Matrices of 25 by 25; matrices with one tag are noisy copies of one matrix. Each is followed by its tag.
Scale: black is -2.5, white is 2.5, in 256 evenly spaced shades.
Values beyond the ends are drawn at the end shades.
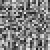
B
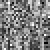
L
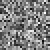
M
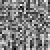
B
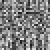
B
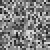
M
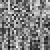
L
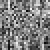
L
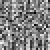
B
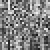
L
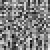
B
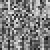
L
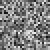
M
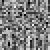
B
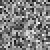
M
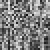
L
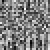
B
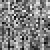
L
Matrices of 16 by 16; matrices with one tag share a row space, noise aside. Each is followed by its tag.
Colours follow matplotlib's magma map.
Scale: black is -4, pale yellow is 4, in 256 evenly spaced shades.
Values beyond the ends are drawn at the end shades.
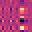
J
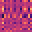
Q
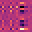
J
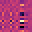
J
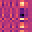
J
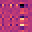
J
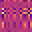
Q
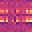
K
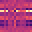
K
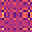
Q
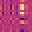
J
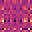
Q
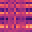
K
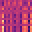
Q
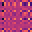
Q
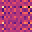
Q
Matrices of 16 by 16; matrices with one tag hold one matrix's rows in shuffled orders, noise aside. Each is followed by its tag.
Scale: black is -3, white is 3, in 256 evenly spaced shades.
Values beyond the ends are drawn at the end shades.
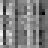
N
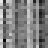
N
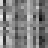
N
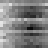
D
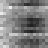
D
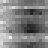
D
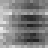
D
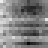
D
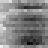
D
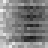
D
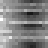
D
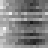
D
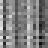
N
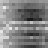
D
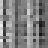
N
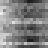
D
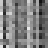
N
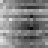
D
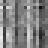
N
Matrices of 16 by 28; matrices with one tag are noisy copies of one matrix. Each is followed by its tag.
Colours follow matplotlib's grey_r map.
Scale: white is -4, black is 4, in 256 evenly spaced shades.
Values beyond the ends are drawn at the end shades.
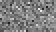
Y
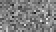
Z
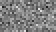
Y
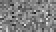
Z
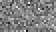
Y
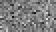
Z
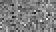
Z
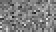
Z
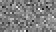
Y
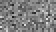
Z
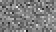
Y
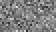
Y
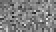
Z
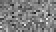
Z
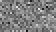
Y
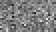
Z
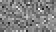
Y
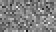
Y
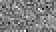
Y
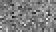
Z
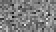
Z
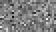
Z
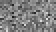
Z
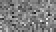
Z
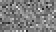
Y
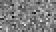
Z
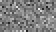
Y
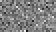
Y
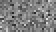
Z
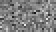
Z
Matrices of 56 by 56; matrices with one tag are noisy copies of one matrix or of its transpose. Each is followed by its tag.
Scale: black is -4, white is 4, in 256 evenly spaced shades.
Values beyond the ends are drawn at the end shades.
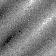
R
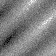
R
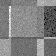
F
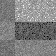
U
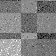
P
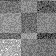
P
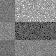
U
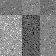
U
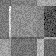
F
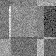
F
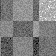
P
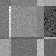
F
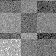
P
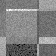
F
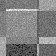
F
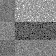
U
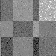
P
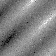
R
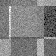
F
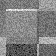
F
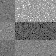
U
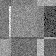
F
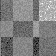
P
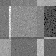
F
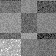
P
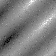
R
